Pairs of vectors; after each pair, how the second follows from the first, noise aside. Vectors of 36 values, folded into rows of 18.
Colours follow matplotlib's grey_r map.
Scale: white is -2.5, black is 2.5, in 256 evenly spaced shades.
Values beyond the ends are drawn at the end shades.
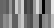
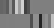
partly zeroed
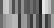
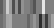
partly zeroed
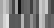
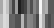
copied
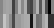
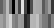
shuffled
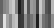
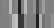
partly zeroed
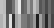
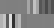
partly zeroed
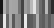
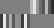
partly zeroed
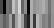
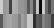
shuffled
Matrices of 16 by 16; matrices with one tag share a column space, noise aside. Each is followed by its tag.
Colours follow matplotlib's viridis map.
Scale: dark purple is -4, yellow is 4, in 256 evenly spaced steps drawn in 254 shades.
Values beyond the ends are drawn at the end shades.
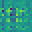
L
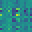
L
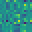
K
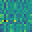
K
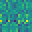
K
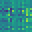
L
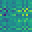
L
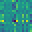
K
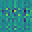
L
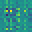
L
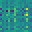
L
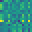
K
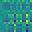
K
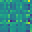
K
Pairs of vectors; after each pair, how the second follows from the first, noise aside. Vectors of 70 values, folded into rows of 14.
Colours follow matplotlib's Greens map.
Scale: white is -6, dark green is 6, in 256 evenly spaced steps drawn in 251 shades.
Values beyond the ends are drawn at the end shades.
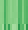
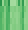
reversed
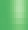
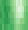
scaled up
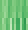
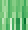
scaled up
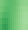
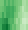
scaled up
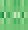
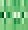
scaled up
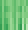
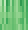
reversed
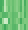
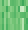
reversed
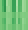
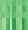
reversed
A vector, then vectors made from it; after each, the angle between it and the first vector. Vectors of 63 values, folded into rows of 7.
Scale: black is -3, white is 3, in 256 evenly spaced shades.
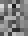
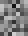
nearly parallel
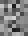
nearly parallel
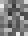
partly aligned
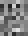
nearly opposite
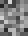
orthogonal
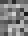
orthogonal
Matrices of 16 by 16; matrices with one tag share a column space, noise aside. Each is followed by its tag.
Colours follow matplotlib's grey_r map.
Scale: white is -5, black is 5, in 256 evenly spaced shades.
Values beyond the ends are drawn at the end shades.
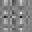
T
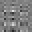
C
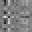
T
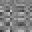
C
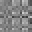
T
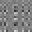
C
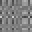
T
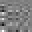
C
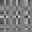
T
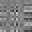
C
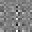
C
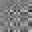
C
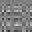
C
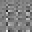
C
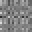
T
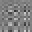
C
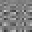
C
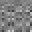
C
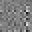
C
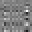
C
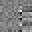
C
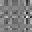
T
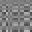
C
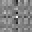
T
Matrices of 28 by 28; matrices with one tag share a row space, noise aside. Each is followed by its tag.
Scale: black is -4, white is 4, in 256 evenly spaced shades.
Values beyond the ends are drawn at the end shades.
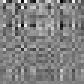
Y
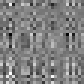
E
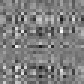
Y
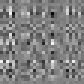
E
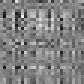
Y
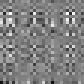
E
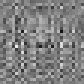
Y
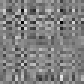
Y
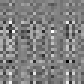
E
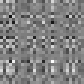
E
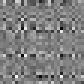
Y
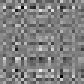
Y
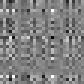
E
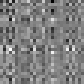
E
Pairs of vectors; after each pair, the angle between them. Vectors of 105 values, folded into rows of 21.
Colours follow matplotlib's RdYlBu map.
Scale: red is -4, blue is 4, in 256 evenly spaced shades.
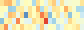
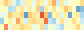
nearly parallel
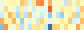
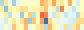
orthogonal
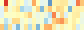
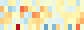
partly opposed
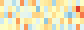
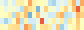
partly aligned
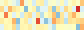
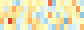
partly aligned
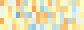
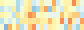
partly opposed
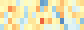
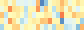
nearly parallel
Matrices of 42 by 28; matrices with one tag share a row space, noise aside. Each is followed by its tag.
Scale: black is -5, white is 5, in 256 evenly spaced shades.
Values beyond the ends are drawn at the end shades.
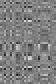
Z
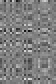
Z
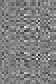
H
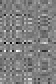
Z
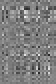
H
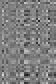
H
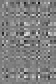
H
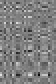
Z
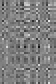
H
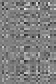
H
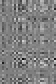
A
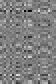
Z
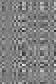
A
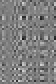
A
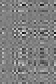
A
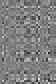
H
